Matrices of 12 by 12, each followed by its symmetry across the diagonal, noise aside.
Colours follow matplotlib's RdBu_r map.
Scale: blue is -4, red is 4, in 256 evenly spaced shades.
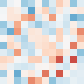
symmetric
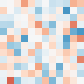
neither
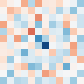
symmetric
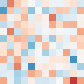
neither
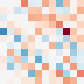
neither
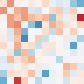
symmetric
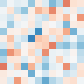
symmetric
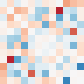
symmetric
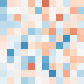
neither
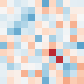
symmetric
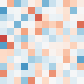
neither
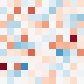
neither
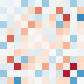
symmetric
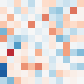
neither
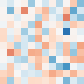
neither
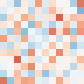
symmetric
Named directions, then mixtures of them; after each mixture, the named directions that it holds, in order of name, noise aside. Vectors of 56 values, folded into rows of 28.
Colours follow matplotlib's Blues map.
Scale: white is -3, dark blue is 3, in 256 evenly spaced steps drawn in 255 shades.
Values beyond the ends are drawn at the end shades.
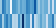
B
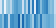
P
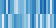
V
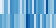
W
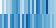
P, W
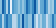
B, V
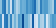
B, V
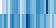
P, W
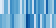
W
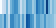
P, W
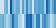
B, W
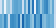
P
